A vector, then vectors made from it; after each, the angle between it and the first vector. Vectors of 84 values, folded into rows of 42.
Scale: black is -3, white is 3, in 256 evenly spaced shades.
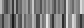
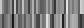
nearly parallel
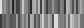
partly aligned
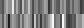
partly opposed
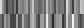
nearly parallel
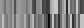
partly opposed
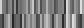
nearly parallel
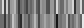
orthogonal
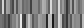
orthogonal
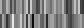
partly opposed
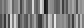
orthogonal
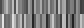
nearly opposite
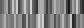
partly opposed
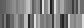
orthogonal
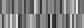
orthogonal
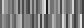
partly opposed
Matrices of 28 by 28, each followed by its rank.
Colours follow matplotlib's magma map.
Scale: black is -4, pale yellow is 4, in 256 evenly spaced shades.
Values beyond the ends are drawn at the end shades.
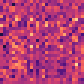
five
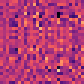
five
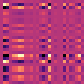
one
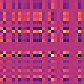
one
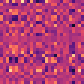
three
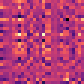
three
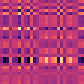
one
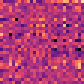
five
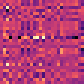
three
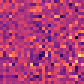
five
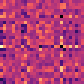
three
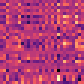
three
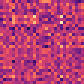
five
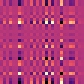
one
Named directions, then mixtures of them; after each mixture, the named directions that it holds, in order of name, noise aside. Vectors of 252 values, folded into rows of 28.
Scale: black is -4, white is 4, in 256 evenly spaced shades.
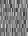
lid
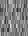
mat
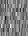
lid, mat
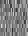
lid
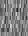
lid, mat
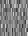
lid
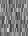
mat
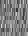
lid, mat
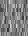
mat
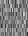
lid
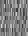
lid, mat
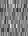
mat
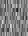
lid, mat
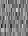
lid, mat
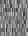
lid
